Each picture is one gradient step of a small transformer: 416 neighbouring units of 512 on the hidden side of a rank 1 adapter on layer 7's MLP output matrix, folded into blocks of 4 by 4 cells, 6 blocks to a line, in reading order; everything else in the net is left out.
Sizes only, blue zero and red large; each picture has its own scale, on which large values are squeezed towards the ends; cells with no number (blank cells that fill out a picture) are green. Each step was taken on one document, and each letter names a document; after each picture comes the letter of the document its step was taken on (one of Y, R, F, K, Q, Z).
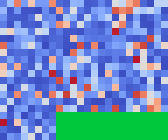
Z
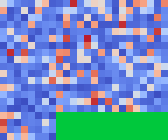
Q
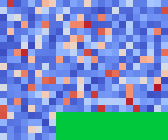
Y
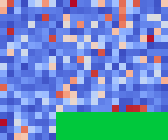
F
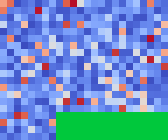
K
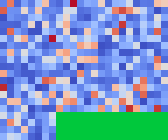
Q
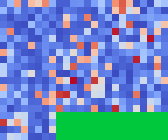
F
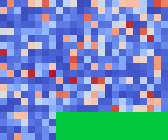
F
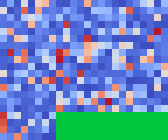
Q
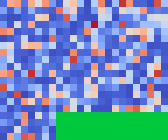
Z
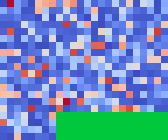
K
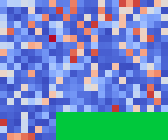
Z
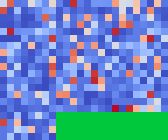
F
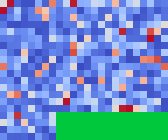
K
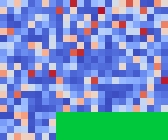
Z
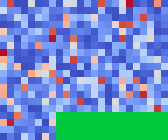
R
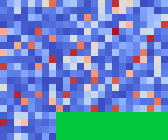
F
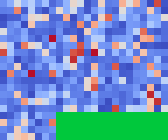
Z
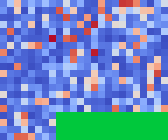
Z
